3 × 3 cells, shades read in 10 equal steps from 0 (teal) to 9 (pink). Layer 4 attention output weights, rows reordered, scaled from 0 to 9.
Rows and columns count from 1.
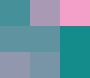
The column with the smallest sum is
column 3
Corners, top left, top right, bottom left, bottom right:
2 9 5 0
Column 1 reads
2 3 5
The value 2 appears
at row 1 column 1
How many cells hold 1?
0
